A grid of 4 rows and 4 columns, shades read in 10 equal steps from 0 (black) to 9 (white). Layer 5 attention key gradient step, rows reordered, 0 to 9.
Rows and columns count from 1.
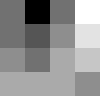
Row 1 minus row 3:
-1 -4 -2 2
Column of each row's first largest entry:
4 4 4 1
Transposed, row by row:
4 4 5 6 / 0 3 4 6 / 4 5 6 6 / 9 8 7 5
